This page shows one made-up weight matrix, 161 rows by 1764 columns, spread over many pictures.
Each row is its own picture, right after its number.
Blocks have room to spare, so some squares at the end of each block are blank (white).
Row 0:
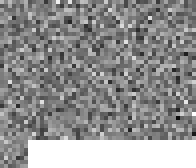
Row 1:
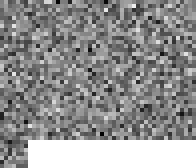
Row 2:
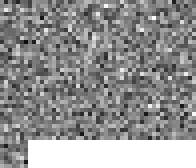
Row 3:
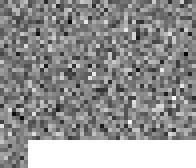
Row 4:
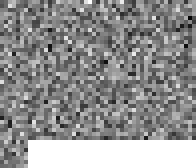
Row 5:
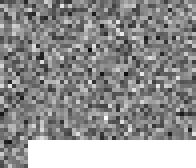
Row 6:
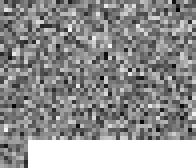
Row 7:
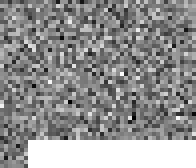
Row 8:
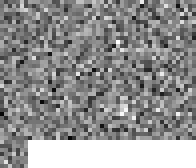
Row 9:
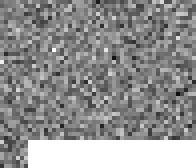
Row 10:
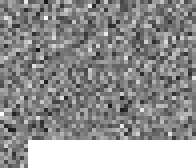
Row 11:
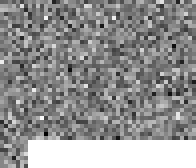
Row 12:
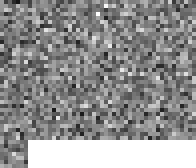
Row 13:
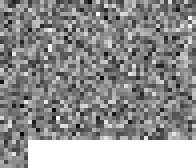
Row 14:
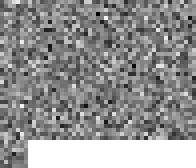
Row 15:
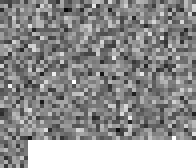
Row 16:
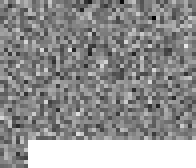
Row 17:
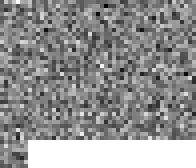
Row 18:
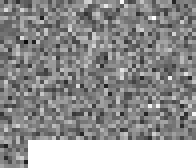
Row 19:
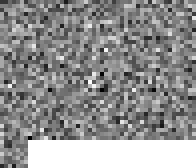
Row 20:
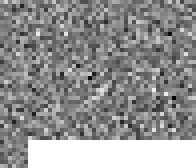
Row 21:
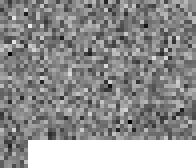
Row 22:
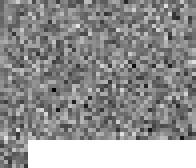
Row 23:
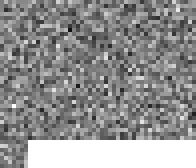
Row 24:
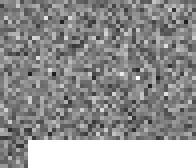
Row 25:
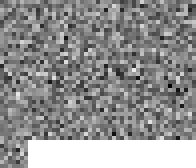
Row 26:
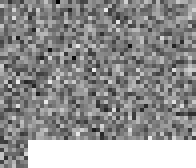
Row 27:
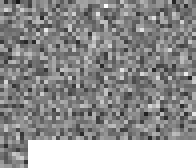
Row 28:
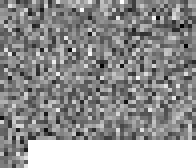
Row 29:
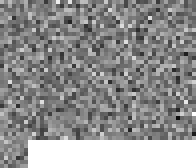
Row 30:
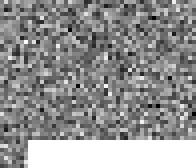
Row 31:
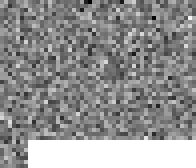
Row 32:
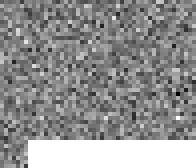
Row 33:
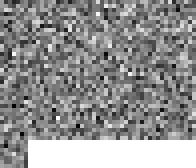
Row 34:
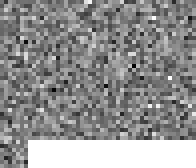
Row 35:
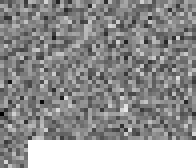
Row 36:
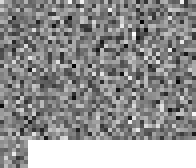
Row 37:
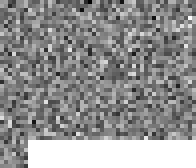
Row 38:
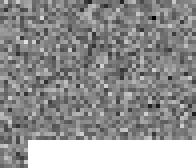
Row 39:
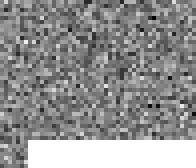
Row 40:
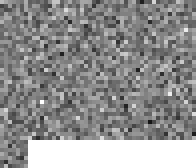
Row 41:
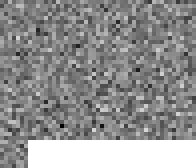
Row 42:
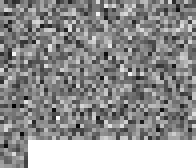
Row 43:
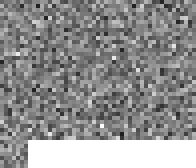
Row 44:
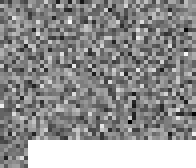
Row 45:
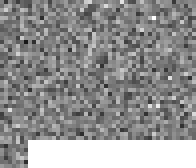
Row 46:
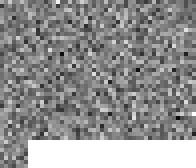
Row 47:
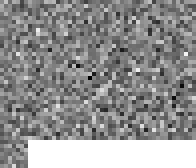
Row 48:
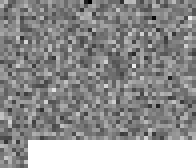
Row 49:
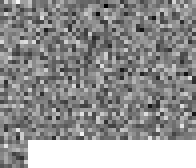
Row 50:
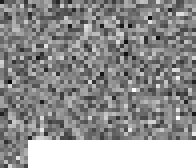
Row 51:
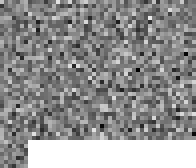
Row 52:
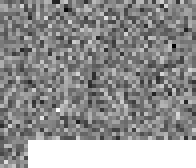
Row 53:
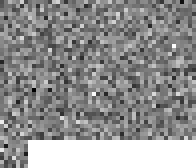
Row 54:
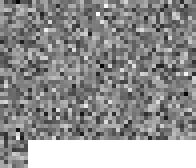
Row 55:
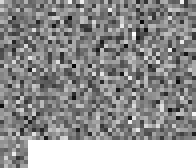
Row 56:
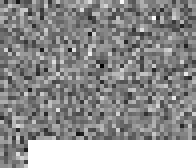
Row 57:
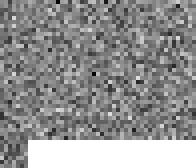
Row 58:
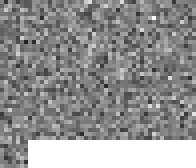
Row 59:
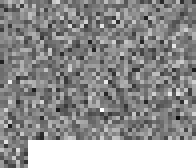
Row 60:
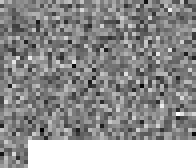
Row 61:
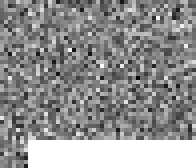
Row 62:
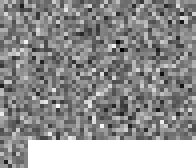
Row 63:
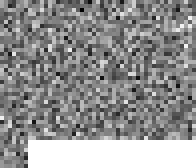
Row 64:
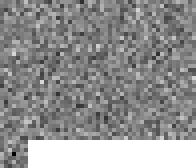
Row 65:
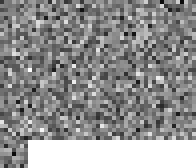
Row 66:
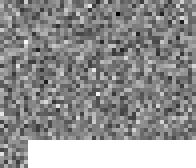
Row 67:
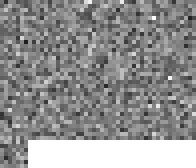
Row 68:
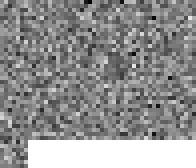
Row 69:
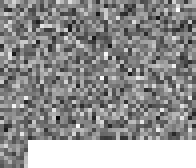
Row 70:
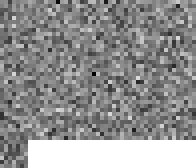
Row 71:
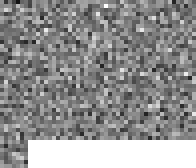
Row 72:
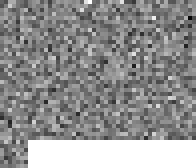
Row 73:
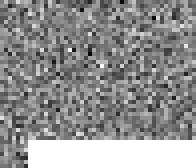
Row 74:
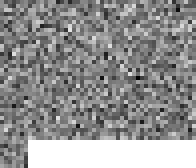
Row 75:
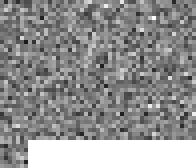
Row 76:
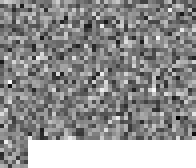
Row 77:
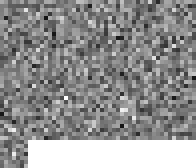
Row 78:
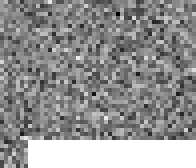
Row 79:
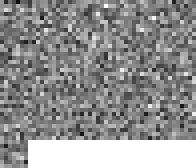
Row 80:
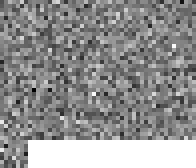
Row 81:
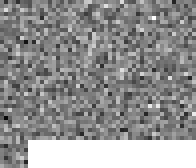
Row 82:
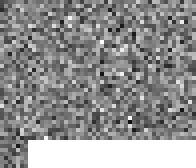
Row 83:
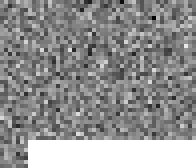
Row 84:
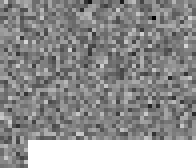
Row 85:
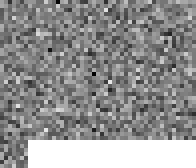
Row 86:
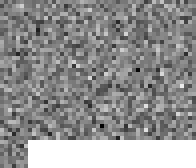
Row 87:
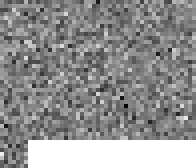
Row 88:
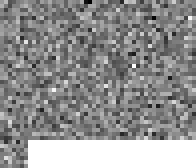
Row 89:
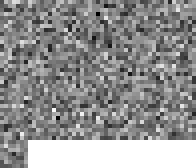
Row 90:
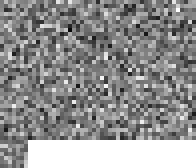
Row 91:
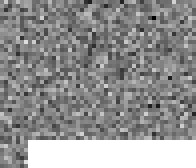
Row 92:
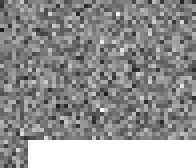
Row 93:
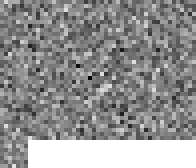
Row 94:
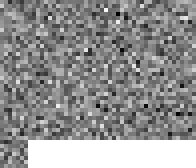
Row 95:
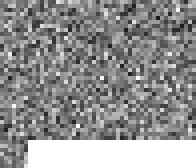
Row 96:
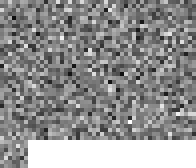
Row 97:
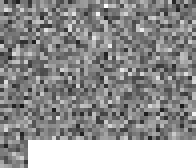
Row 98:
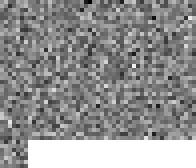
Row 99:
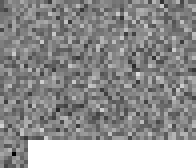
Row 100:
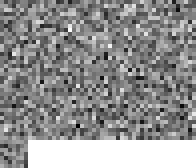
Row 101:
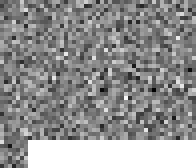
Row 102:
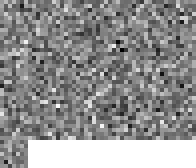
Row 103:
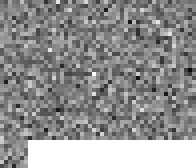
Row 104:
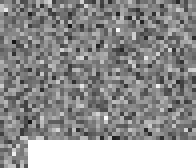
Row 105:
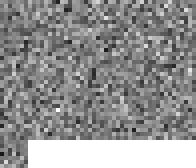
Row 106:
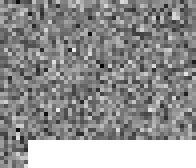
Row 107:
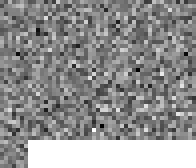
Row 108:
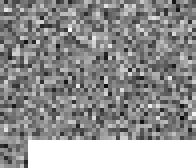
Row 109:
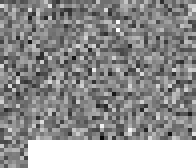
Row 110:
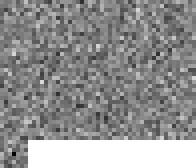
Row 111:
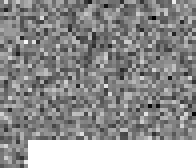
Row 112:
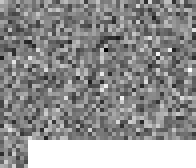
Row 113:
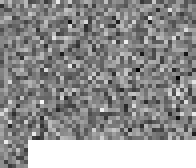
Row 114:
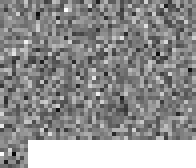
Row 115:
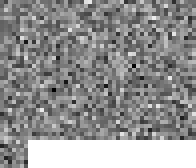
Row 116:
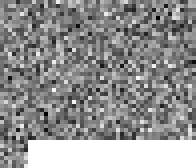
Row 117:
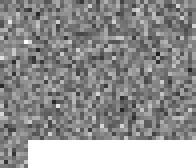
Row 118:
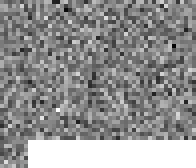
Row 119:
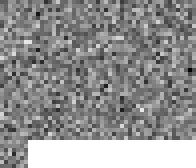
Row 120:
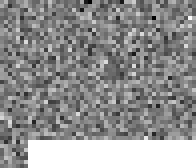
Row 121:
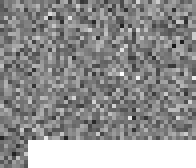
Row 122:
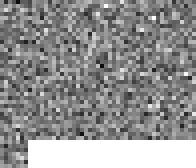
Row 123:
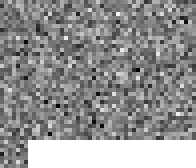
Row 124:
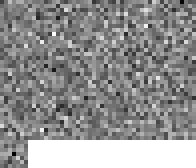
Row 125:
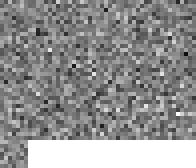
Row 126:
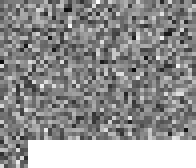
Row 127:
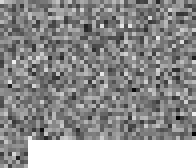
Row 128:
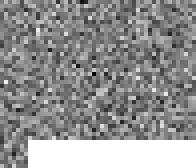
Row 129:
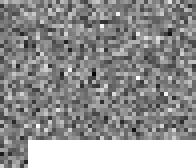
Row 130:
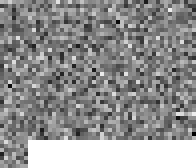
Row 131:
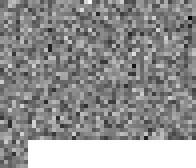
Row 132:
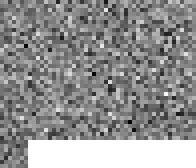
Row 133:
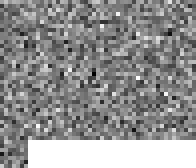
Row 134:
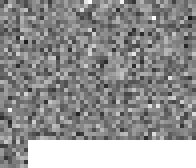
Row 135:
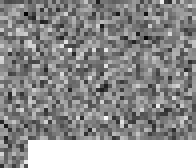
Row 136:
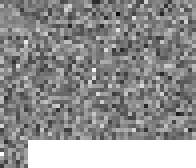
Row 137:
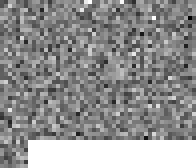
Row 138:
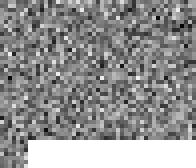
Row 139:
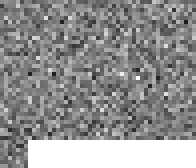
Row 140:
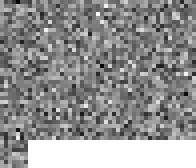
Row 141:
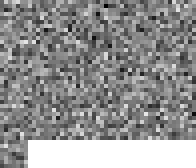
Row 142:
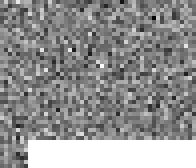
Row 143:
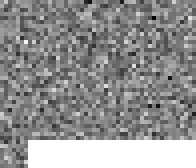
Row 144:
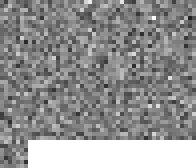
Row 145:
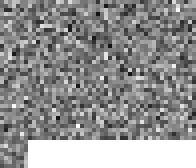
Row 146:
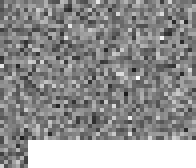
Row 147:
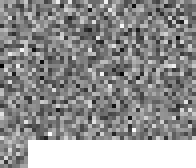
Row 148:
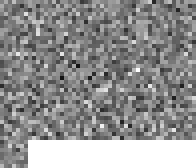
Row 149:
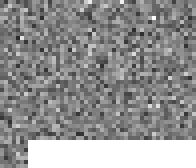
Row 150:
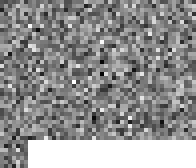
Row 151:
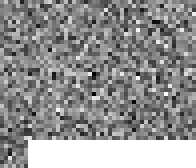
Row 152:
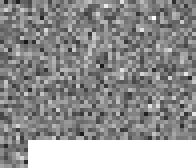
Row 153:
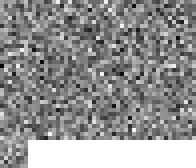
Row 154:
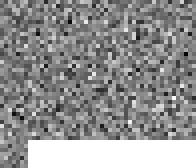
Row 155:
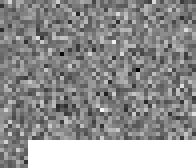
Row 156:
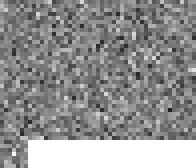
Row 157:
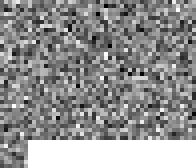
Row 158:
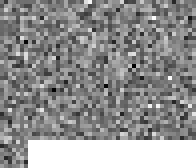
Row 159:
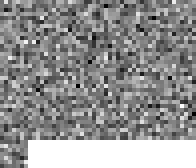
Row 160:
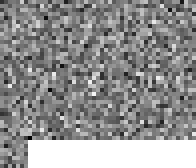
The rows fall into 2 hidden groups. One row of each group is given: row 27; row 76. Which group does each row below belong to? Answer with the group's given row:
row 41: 76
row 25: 76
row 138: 27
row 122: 27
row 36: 76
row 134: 27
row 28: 27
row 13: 27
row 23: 27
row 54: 27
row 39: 27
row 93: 76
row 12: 27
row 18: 27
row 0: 76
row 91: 27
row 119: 76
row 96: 76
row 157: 27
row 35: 76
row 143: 27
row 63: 27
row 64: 76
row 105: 76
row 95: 27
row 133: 76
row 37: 27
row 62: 76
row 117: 76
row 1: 76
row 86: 76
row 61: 27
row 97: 27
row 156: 76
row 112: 76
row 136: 76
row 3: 76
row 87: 76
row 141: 27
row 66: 76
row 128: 76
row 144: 27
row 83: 27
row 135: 76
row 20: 76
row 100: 27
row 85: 76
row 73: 27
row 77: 76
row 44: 76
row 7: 76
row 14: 27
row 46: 76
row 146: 76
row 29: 76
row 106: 27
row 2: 27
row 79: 27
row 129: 76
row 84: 27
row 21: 76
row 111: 27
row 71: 27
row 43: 76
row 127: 76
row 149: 27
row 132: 76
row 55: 76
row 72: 27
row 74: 27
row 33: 27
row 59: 76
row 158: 27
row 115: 27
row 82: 76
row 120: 27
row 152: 27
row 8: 76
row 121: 76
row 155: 76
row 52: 76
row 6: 27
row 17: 27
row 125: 76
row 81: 27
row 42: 27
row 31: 27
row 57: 76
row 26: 76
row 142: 27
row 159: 27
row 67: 27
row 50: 76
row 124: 76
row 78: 76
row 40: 76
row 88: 27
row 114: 76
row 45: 27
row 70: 76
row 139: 76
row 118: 76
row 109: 76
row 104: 76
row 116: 27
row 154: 76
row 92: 76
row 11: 76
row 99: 76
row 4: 27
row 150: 76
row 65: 76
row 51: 76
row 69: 27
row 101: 76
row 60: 76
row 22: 27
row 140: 27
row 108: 27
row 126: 76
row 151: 76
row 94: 76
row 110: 76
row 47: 76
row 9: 76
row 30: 27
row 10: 76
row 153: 76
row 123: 76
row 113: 76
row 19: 76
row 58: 27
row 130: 76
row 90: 27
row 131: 27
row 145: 27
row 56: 27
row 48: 27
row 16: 27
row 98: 27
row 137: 27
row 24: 76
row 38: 27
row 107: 76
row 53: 76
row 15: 76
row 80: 76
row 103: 76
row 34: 27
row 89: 27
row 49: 27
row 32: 76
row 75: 27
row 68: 27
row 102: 76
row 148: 76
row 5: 76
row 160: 76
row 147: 76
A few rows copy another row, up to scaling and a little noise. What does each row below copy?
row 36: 55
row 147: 153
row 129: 133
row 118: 52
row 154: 3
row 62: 102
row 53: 80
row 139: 24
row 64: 110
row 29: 0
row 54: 140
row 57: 70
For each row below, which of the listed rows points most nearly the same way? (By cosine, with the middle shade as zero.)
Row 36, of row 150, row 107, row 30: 107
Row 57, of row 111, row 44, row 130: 44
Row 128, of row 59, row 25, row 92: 25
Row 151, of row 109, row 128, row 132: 132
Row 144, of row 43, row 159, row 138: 138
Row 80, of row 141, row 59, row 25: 59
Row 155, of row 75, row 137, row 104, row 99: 99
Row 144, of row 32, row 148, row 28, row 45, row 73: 45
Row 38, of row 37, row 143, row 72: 143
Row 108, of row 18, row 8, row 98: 18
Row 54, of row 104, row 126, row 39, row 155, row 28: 28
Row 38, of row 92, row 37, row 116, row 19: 37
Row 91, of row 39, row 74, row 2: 39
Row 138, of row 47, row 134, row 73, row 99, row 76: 134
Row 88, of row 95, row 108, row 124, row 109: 95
